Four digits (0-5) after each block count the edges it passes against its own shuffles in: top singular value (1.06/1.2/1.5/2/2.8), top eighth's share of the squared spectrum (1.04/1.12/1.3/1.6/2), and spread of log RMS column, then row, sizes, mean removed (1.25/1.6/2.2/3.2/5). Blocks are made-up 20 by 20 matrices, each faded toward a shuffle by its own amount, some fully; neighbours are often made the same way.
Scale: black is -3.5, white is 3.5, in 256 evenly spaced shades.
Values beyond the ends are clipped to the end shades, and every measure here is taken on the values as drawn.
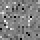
1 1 1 0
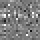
3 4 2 1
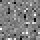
0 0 1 0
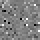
0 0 0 0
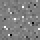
0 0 0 0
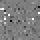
1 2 0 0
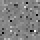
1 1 0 0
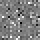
1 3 0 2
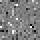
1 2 1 0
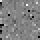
2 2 0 0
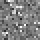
0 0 0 0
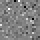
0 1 0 0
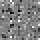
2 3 2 0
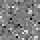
0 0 0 0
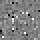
1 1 0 0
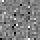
1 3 1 0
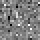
0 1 1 0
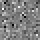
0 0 1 0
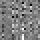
2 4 3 0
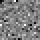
0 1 0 0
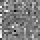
2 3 1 0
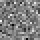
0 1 0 0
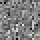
2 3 2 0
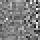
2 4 2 0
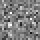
2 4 2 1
